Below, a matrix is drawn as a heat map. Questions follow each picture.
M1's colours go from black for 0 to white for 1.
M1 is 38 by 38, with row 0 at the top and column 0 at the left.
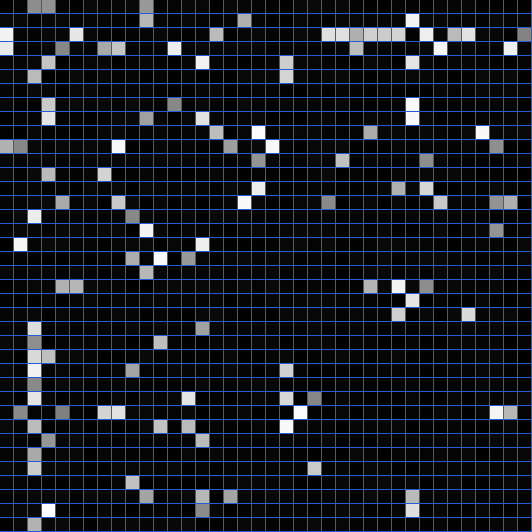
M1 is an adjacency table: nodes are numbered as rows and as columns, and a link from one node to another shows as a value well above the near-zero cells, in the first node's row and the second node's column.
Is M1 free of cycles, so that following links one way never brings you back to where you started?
no
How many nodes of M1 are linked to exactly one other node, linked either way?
6
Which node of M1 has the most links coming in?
node 2
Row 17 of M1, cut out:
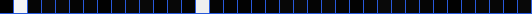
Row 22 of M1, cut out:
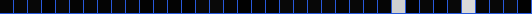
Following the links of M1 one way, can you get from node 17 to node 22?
yes
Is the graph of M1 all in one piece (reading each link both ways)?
no
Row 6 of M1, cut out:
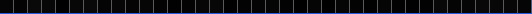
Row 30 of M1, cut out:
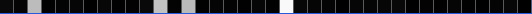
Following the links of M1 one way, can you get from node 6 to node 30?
no
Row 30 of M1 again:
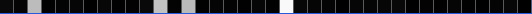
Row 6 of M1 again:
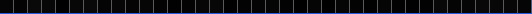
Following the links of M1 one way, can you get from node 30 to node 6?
no
